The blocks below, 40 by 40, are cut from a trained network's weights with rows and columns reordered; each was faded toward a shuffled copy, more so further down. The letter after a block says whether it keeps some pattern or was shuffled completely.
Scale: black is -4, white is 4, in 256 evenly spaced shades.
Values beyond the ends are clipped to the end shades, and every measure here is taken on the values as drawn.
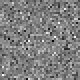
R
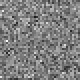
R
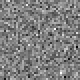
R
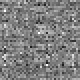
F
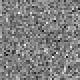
R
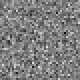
R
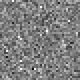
R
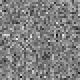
F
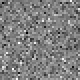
R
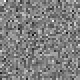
F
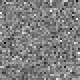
R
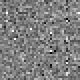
F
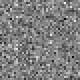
R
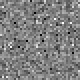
R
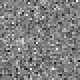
R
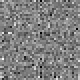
F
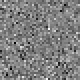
R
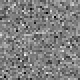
R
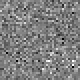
F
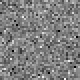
R
